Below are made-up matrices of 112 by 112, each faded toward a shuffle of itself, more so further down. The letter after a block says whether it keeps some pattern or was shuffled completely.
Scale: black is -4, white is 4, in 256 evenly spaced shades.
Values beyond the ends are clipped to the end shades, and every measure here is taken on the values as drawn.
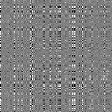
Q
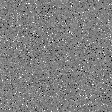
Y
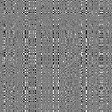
Q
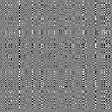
Q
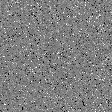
Y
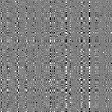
Q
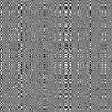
Q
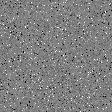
Y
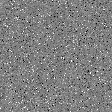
Y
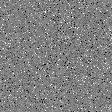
Y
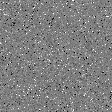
Y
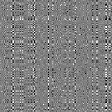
Q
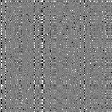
Q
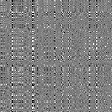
Q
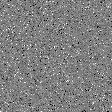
Y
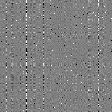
Q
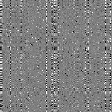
Q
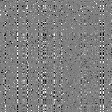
Q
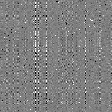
Q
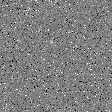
Y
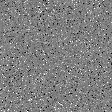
Y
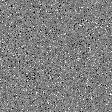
Y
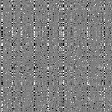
Q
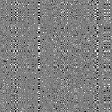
Q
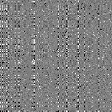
Q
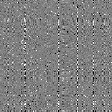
Q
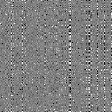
Q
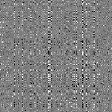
Q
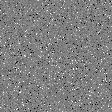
Y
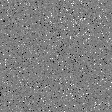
Y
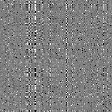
Q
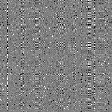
Q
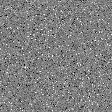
Y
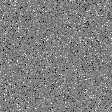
Y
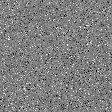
Y
